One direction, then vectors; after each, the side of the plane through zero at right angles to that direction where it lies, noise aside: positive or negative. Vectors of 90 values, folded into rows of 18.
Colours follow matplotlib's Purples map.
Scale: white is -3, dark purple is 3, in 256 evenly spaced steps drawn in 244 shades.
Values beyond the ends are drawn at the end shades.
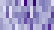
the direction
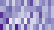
negative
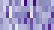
positive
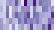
positive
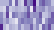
positive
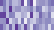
negative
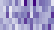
positive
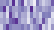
negative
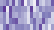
negative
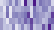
positive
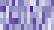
negative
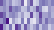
negative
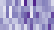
positive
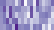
negative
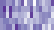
negative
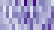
positive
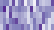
negative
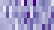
positive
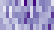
positive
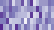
negative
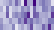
positive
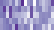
negative
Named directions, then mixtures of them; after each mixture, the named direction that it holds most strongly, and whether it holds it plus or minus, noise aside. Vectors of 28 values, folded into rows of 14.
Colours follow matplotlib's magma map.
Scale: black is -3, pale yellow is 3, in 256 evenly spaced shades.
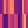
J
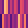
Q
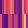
J, plus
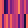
Q, minus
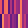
Q, plus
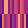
Q, plus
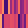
Q, minus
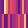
Q, plus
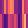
J, plus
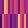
Q, plus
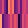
Q, minus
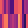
J, minus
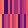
Q, minus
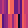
J, plus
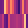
J, plus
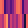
J, minus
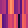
J, plus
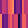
J, plus
